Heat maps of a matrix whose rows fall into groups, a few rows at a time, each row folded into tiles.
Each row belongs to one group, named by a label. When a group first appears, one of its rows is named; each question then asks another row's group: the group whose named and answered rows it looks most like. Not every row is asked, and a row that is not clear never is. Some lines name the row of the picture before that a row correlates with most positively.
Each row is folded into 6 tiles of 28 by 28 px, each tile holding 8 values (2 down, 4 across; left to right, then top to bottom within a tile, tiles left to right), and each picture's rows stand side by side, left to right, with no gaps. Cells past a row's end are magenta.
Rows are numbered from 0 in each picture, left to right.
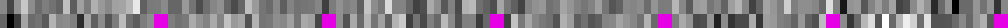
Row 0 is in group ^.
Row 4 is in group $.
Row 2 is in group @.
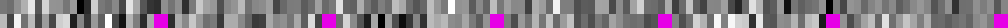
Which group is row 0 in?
@
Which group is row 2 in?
$
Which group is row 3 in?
@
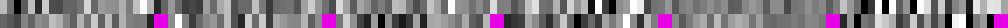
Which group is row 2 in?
$
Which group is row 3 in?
^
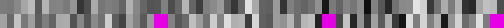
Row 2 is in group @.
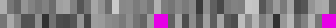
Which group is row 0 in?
$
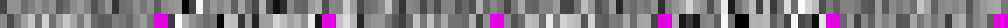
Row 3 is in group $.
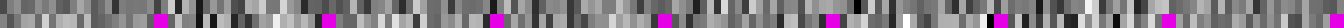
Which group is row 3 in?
$
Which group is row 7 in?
@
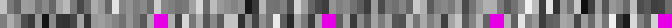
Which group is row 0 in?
$
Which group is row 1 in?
@
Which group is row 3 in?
@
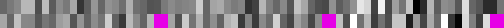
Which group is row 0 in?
@
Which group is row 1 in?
@
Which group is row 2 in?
@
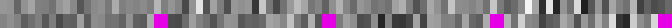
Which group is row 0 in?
$
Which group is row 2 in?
$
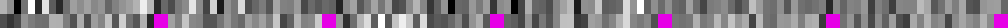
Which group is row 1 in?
@
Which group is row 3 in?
^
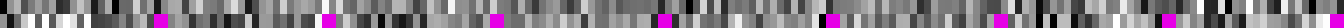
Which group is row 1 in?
$
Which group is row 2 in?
$
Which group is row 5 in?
@
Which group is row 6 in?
$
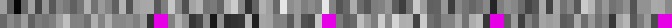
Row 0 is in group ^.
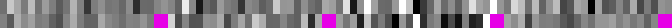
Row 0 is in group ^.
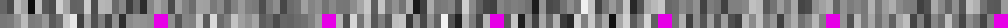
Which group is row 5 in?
@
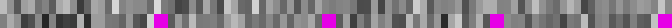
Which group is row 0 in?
$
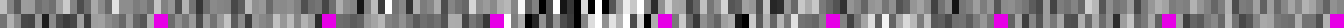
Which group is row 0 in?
$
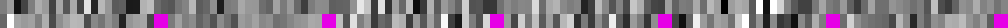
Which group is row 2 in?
@
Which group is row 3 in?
@
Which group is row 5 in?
^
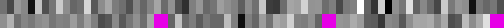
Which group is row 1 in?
^
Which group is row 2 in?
@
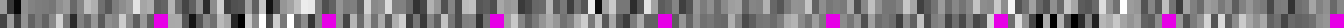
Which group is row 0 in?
^
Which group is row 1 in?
^
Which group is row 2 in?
@
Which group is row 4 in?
^
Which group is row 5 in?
$
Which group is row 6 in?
$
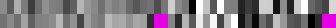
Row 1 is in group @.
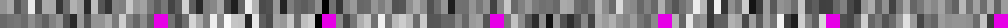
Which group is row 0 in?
^
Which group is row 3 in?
$
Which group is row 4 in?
@
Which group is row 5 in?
^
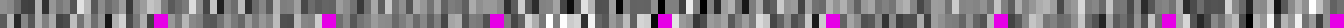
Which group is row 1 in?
@
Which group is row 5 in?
$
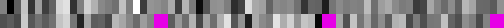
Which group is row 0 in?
^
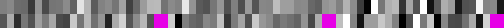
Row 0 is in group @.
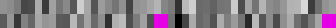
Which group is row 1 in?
^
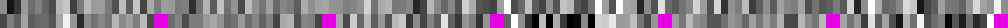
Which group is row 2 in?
@
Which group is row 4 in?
@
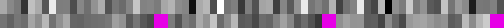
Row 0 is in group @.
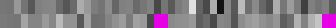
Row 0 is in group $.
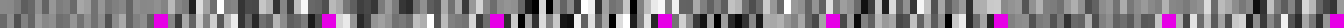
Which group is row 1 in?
@
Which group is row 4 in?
$
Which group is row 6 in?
$
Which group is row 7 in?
@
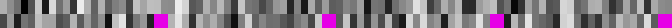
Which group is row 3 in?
^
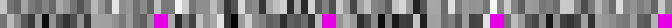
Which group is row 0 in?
$
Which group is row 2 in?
$
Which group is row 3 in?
$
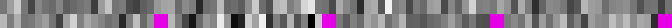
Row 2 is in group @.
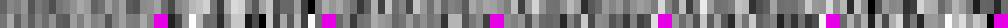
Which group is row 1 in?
^
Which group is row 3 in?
$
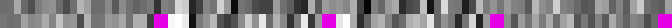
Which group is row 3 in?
@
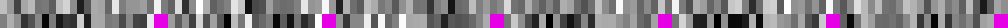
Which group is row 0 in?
$
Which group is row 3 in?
$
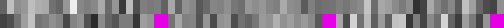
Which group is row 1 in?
$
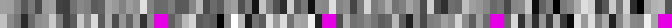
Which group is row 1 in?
^
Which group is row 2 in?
^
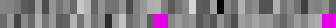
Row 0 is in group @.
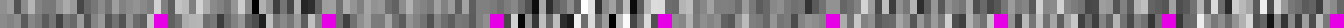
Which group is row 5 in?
@
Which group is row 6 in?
@
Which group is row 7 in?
^
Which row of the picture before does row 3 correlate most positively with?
0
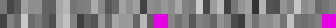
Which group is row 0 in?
^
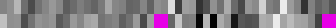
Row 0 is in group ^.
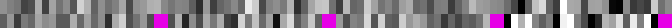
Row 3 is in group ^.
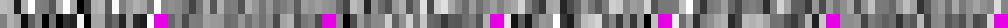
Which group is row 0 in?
$
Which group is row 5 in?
$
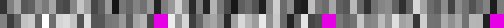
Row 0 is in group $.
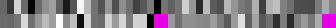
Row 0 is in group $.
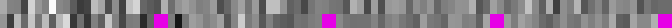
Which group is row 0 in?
@
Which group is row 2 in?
^
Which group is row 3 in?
@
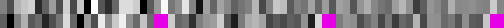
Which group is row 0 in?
^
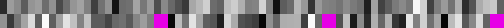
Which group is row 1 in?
^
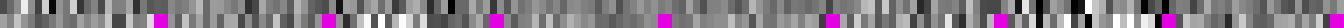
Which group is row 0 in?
@
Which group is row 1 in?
@
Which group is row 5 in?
@
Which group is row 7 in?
^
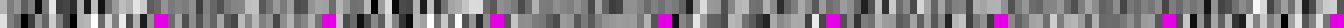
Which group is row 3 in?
^
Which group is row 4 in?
^
